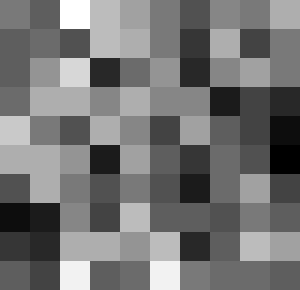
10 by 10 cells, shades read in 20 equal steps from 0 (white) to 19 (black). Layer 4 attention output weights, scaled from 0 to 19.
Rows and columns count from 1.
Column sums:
113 106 69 103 80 94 130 111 105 124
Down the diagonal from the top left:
10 11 3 9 9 12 17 13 5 12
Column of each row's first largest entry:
7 7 4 8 10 10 7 1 2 2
